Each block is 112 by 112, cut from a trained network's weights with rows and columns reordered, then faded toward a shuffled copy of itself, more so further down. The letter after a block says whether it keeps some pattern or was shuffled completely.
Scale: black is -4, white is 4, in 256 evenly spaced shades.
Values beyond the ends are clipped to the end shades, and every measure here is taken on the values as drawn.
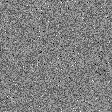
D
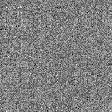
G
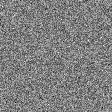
D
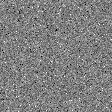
D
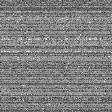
G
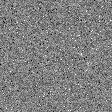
D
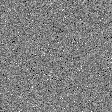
D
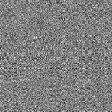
G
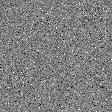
D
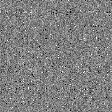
G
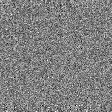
G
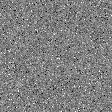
D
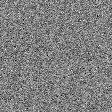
D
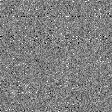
G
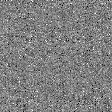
G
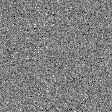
G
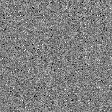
G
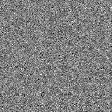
G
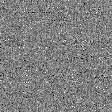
G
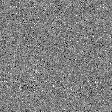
G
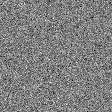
D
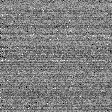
G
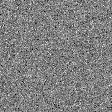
D
